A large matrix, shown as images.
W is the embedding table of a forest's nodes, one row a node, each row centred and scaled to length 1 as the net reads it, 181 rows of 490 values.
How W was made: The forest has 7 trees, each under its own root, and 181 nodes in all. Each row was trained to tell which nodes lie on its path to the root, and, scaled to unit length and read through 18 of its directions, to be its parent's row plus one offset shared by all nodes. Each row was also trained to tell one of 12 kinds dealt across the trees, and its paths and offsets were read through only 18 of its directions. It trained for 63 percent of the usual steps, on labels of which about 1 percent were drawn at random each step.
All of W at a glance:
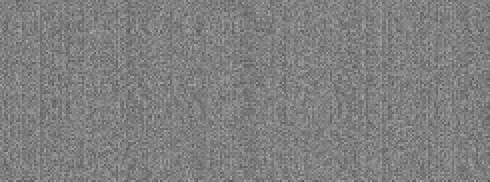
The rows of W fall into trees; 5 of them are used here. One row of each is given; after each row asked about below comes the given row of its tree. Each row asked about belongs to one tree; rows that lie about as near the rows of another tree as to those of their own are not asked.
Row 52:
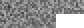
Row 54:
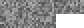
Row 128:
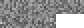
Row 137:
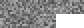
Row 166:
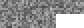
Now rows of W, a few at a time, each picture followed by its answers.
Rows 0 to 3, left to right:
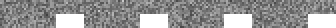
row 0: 54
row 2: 137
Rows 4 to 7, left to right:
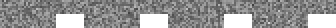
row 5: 54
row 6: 166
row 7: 166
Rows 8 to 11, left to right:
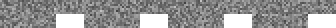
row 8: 54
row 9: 52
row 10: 166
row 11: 128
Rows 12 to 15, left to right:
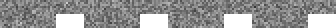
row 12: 166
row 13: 166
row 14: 128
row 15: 166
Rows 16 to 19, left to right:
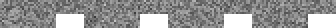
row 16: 54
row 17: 166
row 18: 52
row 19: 128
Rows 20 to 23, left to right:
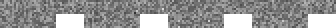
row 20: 52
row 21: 166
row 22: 128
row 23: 166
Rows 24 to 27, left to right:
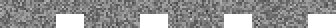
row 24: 128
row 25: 166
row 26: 128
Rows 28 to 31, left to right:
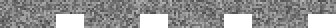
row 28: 166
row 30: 54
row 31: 54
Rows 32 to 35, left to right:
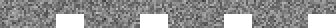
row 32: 54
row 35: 128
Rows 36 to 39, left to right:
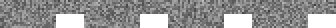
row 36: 54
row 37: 52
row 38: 52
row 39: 128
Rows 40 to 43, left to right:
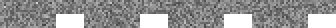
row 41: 52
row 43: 166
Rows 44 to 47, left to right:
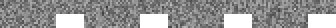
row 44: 128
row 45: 54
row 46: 54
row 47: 52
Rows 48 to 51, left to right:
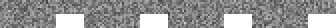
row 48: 52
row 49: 128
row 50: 166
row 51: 54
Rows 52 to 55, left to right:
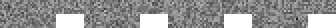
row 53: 128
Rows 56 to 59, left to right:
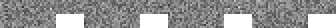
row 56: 128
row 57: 166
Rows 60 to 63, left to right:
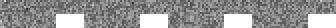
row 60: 128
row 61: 166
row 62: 128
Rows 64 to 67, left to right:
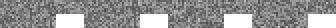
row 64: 166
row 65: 166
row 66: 166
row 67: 128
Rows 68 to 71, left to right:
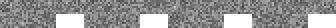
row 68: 54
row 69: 128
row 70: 166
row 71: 137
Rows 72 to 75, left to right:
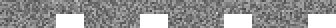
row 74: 166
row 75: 52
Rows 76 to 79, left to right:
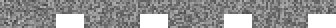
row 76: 54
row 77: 54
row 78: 52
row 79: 52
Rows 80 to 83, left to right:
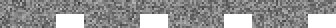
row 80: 128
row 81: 52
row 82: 52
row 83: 128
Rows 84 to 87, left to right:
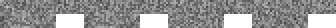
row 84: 54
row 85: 54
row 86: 52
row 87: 52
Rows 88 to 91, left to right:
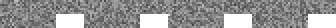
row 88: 128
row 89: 128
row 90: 128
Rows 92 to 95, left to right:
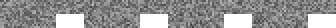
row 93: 166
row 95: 166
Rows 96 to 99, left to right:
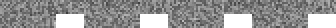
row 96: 166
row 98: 128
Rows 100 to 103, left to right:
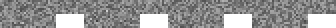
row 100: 54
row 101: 166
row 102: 128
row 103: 52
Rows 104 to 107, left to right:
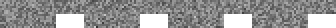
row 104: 54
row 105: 128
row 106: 166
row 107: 52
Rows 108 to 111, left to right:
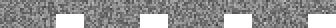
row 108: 166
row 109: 52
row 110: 52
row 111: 166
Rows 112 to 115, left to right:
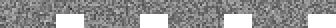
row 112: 54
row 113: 52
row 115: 128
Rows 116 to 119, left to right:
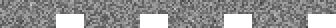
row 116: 128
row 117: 52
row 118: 166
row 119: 54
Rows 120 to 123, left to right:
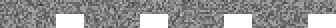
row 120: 52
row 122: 52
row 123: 52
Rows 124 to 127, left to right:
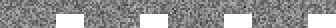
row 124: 52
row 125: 137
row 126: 166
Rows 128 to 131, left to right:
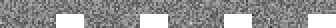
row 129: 137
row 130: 54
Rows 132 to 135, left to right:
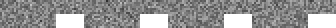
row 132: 166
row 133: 54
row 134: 128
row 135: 54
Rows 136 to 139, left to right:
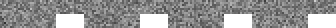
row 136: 54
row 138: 166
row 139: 128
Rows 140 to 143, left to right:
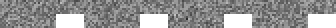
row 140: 54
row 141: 52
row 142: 166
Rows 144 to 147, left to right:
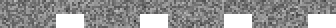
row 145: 52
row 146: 128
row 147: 54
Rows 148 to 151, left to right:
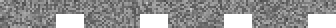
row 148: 54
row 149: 166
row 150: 166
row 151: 166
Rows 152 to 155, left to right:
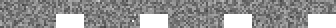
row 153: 137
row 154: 128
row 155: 52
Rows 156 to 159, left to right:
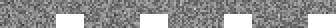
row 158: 52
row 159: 166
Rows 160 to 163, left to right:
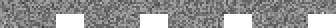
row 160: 128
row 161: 166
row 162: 52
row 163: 128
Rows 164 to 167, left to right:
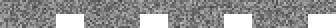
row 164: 166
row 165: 166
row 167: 128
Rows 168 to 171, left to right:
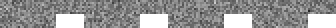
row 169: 166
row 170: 128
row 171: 52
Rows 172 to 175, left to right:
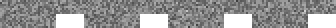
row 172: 128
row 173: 137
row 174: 54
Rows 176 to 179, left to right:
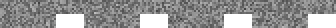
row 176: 128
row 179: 166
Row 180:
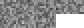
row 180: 54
